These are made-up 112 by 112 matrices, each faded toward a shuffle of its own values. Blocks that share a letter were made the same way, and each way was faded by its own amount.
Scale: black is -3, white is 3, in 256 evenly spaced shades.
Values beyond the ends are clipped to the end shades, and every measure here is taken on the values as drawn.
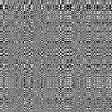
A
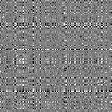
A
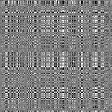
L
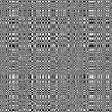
L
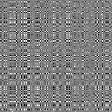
L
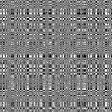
L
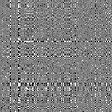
A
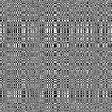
L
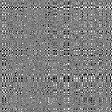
A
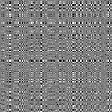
L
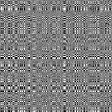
L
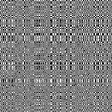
L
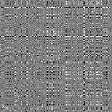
A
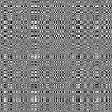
L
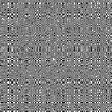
A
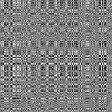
L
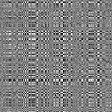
L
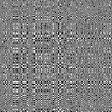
A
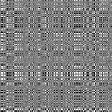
L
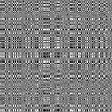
L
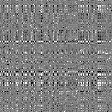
A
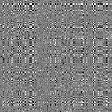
A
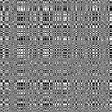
L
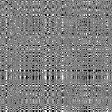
A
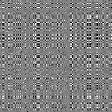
L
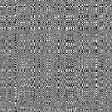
A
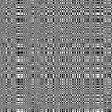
L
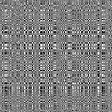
L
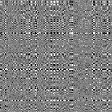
A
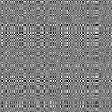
L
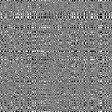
A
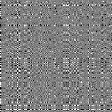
A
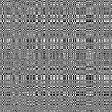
L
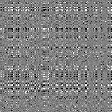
A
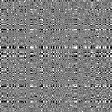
A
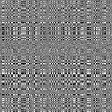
L
